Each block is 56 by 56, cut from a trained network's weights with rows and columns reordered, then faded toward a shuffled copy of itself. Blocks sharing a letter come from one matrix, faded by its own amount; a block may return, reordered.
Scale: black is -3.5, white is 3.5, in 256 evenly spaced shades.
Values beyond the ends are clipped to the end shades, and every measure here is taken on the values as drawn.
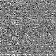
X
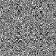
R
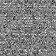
X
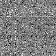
X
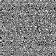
X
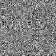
R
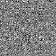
R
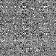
X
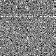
X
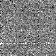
X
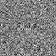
R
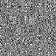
R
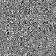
R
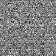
X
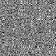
R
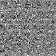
X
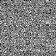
X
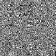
R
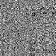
R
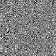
R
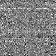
X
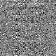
X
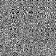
R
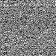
X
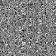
R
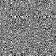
R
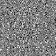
R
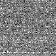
X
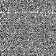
X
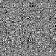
R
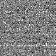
X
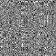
R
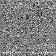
X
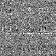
X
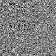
R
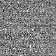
X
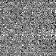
X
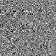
R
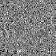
R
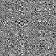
R
